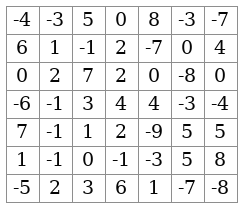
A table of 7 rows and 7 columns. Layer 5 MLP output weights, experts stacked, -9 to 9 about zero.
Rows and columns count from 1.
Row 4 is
-6 -1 3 4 4 -3 -4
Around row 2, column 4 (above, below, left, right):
0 2 -1 -7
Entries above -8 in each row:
7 7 6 7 6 7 6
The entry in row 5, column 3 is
1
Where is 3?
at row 4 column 3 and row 7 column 3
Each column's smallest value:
-6 -3 -1 -1 -9 -8 -8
